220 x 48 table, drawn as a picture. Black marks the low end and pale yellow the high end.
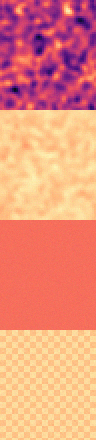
It is made of 4 by 1 panels. Panel 1,1: middling, blotchy, strong in contrast. Panel 2,1: very high, blotchy, faint in contrast. Panel 3,1: high, flat. Panel 4,1: very high, checkered, faint in contrast.
